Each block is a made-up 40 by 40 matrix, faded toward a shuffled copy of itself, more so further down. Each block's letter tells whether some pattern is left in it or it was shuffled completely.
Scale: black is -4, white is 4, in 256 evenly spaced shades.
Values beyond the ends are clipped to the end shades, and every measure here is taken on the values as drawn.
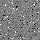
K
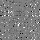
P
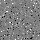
K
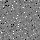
K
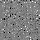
P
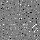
P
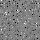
P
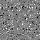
P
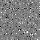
P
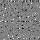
P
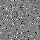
P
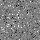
K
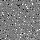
K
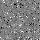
P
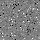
K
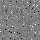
K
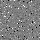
K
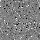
P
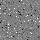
K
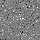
P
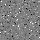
K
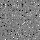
P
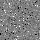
K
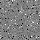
P
